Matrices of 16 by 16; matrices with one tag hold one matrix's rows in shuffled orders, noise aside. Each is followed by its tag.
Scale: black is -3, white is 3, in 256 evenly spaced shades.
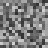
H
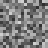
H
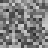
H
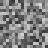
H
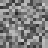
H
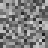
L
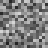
H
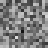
H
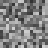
H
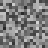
L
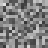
L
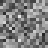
L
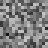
H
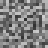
H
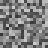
H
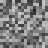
H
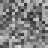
H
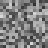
L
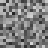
L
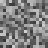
L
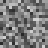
L
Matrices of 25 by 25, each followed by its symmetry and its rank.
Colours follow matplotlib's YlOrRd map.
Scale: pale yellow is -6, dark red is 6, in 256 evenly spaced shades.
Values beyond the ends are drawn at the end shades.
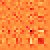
symmetric, rank three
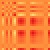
symmetric, rank one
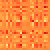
antisymmetric, rank two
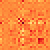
symmetric, rank three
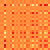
symmetric, rank one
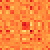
symmetric, rank three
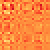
antisymmetric, rank two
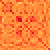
symmetric, rank five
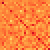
symmetric, rank five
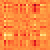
antisymmetric, rank two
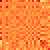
symmetric, rank three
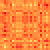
antisymmetric, rank two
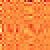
antisymmetric, rank two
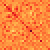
symmetric, rank five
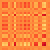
symmetric, rank one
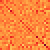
symmetric, rank five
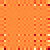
symmetric, rank one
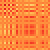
symmetric, rank one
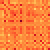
symmetric, rank three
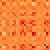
symmetric, rank three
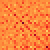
symmetric, rank five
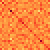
symmetric, rank five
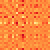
antisymmetric, rank two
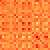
symmetric, rank three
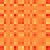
symmetric, rank one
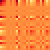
symmetric, rank one
